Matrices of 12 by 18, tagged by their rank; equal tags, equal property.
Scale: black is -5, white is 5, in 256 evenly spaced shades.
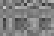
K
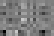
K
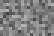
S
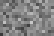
S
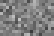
S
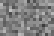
S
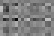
K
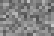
S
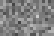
S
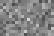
S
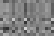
K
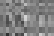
K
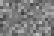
S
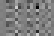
K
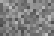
S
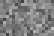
S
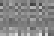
K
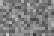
S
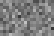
S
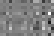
K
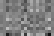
K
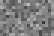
S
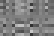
K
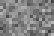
S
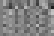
K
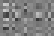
K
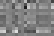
K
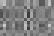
K
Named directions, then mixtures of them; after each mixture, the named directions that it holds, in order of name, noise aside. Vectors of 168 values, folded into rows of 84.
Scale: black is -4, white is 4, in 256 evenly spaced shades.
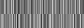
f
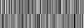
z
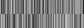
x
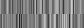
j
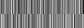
f, x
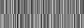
f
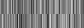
f, j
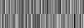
x, z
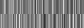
f, j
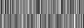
z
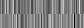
f, z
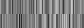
j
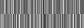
f, j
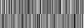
z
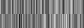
j, x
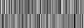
z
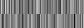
z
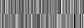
x, z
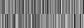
x, z
